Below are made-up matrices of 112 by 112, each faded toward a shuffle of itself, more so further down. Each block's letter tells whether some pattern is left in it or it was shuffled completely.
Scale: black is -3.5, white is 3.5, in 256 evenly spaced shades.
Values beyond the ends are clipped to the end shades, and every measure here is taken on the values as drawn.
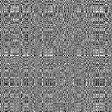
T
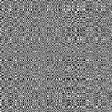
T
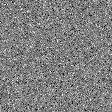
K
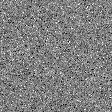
K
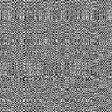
T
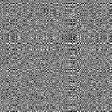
T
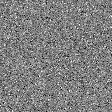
K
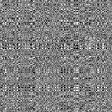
T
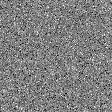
K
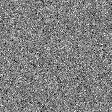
K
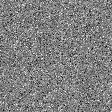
K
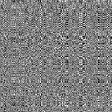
T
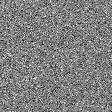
K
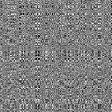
T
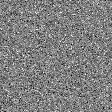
K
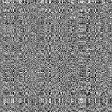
T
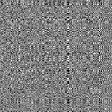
T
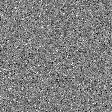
K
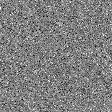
K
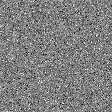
K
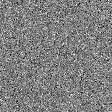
K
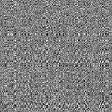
T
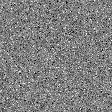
K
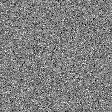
K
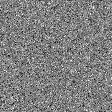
K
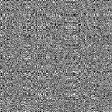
T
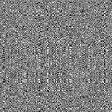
T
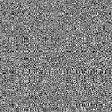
T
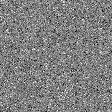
K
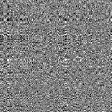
T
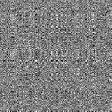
T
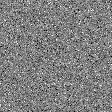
K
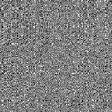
T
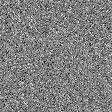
K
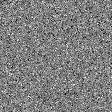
K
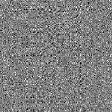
T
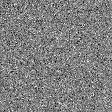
K
